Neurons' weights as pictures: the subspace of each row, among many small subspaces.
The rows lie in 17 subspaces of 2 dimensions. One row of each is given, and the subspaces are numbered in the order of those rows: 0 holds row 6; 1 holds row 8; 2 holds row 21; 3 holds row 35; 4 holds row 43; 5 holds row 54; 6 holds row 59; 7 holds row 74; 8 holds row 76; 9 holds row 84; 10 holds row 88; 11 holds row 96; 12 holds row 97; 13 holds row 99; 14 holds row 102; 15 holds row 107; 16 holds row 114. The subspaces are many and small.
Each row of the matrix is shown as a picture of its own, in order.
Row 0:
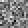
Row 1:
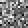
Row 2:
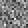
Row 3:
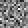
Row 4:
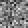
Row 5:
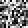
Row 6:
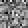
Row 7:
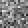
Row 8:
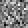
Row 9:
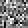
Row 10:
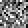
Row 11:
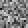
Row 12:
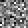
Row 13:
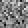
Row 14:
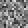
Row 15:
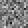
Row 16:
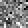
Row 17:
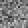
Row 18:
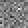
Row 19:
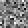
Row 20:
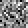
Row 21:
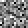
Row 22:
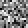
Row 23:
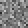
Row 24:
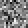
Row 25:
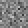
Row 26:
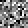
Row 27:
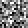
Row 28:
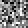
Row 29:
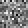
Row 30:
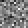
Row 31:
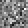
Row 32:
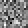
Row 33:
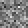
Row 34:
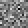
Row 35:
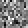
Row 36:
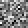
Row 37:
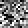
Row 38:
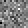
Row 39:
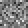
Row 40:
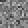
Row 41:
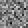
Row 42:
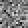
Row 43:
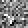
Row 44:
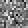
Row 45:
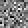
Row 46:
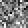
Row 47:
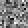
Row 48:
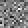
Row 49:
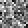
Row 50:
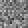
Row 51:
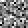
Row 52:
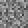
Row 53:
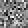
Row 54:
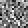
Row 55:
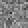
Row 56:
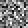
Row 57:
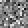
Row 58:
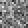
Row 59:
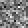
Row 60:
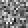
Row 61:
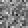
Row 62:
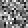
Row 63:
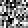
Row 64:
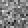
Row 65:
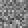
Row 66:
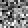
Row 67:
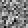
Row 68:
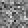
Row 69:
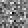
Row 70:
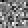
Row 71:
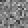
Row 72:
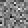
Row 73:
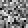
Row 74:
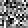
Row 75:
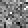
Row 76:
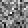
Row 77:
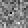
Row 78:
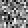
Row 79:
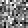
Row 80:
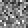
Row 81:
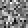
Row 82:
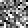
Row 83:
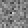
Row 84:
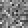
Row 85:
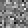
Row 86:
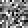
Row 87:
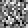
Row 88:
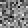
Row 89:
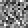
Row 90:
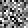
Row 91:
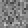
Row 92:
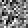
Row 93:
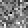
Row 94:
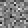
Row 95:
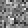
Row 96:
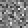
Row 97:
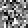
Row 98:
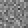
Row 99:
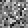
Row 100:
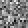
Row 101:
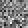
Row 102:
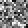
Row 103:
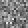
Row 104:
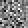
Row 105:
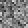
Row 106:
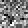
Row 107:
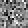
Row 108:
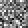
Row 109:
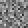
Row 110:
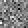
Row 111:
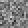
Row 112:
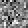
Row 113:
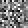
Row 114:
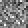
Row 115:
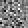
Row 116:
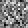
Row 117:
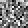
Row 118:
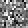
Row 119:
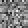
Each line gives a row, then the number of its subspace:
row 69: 8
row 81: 12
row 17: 10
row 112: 3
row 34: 3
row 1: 10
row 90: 0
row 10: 16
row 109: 12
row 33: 6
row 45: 15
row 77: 8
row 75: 6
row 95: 2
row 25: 11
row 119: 9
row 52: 12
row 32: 3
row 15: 11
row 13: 16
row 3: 3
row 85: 2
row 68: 6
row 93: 8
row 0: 1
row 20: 16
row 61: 0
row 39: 16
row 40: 13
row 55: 6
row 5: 0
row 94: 7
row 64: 14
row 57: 13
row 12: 2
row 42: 9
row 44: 15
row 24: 12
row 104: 9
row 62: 5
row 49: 14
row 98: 3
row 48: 15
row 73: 10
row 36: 3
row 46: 8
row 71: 13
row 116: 1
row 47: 2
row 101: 4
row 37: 4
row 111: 1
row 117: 5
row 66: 14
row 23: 10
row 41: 11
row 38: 0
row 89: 1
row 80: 16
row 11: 10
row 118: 15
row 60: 5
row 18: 15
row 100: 12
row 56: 11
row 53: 15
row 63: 7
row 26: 13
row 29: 0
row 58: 14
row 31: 13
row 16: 6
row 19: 2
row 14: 12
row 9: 7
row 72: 7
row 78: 5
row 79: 7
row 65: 4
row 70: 13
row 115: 9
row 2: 5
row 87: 1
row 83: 8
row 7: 14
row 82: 6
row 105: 14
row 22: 10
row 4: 7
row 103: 5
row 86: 9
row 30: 2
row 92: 11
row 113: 9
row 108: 4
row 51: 2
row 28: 16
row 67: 11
